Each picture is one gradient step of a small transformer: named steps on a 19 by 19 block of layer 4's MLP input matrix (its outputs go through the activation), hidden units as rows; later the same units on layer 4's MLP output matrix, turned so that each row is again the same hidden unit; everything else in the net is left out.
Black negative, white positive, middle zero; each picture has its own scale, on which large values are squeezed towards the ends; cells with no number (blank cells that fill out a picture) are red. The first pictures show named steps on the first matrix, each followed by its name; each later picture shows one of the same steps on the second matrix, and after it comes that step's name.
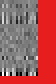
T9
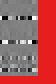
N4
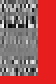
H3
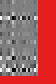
N4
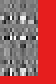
T9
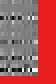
N4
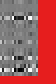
N4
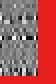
T9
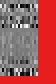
H3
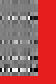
N4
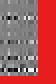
N4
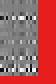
N4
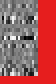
T9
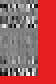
H3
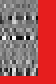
T9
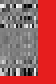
H3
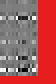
N4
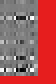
N4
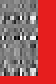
T9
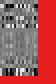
H3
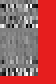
H3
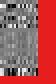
H3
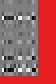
N4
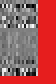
H3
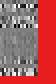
H3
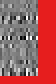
T9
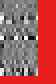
T9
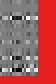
N4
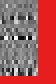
T9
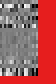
H3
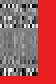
H3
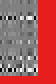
N4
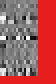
T9
